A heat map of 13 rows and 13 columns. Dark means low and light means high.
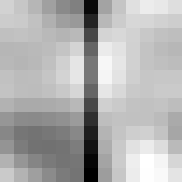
Overall the values sit about 70% of the way up the scale. The middle right is the calmest part. The values are skewed, with a long tail toward low values. The ninth with the highest average is the bottom right. Column 7 differs from the columns beside it. The bottom middle is the ninth with the lowest average.
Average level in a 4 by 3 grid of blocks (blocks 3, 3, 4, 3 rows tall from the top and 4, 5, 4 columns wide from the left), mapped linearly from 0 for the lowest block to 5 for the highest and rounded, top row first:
3 1 4 / 3 4 3 / 2 2 3 / 1 0 5
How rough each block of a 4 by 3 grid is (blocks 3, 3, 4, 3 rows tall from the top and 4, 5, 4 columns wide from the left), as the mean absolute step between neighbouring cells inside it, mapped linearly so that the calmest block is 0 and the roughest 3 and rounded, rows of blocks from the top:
0 3 0
0 2 0
1 3 0
1 3 1
